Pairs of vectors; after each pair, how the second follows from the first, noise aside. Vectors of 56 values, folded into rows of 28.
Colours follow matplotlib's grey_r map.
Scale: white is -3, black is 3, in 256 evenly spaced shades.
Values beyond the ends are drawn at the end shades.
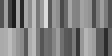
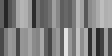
reversed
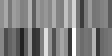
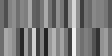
sign-scrambled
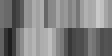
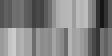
reversed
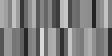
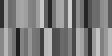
reversed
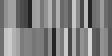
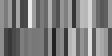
sign-scrambled
